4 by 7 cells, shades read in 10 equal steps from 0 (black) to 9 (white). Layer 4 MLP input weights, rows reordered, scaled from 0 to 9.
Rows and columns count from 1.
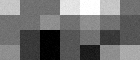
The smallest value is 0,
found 2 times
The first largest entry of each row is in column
5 3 1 7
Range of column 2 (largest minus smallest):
2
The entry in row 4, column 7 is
6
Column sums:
20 12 9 18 19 18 16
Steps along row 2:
same up down up down down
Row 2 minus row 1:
-3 0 1 -4 -4 -3 -1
